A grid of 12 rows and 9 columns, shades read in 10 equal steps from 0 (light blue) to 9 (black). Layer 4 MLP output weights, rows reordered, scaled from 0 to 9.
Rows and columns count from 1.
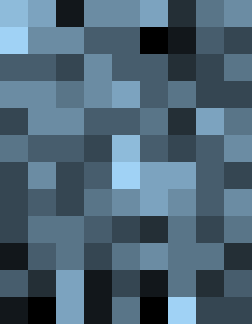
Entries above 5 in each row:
2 3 3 2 2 2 3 2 4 3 5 6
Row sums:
33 44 46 36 39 40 35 37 46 45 52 52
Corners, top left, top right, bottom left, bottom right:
1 3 8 6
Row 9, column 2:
4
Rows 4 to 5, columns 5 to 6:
2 5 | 5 4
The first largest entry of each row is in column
3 6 7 8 7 4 1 1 6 1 4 2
